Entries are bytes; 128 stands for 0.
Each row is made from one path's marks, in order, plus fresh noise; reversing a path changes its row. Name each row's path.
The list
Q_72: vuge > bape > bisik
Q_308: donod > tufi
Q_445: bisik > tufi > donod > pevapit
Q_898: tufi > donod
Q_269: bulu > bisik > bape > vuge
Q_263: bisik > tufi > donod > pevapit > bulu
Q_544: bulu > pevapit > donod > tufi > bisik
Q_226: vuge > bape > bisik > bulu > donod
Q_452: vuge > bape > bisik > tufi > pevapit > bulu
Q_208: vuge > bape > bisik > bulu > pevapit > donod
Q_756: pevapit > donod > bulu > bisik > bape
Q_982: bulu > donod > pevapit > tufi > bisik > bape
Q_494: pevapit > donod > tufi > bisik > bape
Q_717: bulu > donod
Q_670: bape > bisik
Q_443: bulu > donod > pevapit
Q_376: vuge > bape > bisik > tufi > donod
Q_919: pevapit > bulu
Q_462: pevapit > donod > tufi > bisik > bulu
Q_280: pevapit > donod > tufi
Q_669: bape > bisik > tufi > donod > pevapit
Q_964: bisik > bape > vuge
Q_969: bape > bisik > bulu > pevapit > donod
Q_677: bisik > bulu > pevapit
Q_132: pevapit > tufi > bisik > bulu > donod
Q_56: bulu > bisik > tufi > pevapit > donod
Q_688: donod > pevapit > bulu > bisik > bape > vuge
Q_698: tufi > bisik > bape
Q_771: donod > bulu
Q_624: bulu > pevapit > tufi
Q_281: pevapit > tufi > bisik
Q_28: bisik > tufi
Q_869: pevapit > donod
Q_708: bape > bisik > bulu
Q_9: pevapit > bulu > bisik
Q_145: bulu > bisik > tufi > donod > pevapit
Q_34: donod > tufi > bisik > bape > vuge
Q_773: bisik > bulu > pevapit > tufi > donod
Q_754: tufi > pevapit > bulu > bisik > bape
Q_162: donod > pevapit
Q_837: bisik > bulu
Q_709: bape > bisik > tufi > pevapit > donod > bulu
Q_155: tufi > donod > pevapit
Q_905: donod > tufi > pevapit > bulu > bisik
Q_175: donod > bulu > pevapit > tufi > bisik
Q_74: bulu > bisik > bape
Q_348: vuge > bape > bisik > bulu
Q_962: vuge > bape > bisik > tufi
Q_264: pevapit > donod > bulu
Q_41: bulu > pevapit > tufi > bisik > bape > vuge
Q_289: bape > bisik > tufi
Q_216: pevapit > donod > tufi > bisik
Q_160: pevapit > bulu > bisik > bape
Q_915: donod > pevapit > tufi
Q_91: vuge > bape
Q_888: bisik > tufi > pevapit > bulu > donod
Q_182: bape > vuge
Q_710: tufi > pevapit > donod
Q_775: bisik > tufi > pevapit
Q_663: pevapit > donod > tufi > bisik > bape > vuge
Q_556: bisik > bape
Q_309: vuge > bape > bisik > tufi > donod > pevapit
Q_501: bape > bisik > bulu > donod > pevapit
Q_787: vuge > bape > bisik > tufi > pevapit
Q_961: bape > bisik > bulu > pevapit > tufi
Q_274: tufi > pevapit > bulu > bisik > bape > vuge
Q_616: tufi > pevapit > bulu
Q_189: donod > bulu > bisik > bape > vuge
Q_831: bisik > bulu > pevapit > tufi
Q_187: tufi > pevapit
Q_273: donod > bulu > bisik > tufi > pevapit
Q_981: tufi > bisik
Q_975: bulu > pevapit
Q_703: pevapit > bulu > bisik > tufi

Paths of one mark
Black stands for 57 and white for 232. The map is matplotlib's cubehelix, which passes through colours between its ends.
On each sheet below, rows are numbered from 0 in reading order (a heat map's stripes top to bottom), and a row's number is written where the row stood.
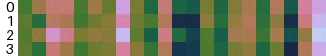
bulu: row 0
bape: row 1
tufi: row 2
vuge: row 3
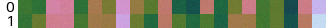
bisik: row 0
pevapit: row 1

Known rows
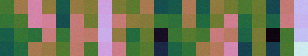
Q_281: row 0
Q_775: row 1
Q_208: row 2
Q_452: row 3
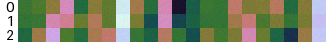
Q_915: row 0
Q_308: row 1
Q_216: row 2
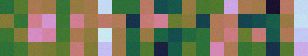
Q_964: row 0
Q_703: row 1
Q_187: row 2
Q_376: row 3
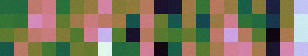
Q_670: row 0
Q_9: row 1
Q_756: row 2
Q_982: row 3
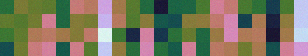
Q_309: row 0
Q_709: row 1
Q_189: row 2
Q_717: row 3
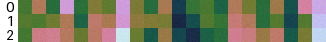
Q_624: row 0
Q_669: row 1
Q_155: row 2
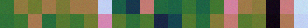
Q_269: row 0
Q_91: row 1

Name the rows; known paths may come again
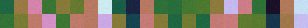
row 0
Q_494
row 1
Q_869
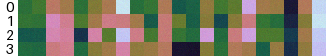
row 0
Q_964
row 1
Q_9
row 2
Q_888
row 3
Q_670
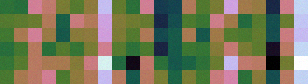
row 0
Q_556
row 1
Q_669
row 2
Q_281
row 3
Q_91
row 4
Q_274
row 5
Q_264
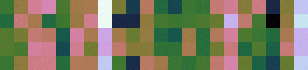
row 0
Q_710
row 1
Q_663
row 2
Q_445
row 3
Q_775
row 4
Q_280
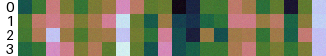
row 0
Q_72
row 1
Q_155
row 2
Q_981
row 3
Q_308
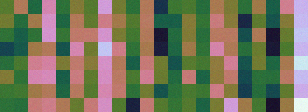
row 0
Q_624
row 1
Q_289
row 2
Q_969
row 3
Q_226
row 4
Q_919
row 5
Q_28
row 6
Q_962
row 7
Q_160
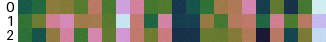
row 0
Q_452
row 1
Q_771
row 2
Q_708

